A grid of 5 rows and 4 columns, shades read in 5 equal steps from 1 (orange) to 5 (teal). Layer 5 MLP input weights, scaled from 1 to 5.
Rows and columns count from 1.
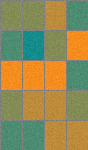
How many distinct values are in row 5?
2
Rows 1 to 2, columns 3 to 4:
2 4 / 3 1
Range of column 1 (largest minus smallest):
3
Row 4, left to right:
3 2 2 3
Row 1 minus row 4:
0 1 0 1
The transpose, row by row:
3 4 1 3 4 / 3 5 1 2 4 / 2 3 1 2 2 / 4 1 4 3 2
